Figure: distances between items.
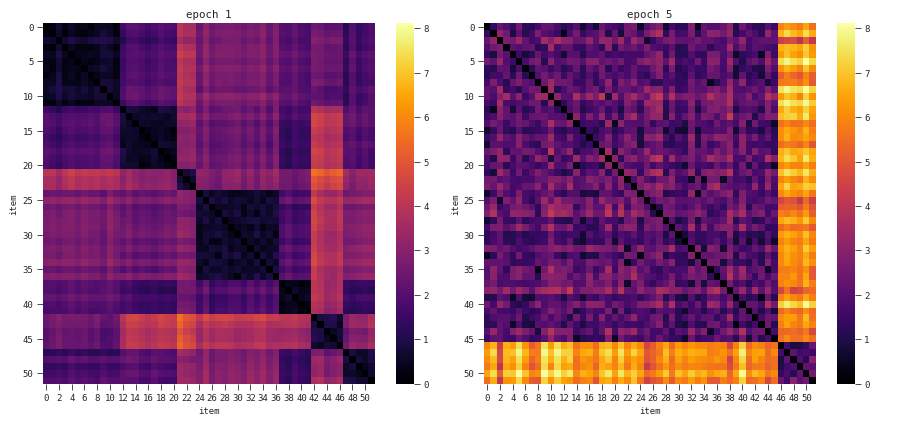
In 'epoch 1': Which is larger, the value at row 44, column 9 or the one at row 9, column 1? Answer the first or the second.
the first
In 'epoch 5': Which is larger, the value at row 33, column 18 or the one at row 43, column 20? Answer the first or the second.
the first
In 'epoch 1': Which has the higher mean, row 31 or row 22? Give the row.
22
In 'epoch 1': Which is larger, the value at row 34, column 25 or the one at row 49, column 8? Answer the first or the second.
the second
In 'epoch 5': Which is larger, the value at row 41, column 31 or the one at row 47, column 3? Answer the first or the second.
the second
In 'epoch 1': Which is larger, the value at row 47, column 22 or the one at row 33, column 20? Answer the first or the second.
the first
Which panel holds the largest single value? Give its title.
epoch 5
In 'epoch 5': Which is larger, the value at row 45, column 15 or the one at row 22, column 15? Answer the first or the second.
the second
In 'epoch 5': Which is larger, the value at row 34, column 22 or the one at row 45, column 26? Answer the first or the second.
the second
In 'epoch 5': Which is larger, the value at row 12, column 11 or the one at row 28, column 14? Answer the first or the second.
the second
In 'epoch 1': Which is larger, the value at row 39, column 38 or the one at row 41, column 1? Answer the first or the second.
the second
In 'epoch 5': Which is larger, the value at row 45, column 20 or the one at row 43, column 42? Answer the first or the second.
the second
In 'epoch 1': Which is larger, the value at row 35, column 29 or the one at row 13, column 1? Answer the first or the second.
the second
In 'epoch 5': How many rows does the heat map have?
52
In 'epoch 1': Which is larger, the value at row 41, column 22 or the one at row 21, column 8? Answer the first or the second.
the second
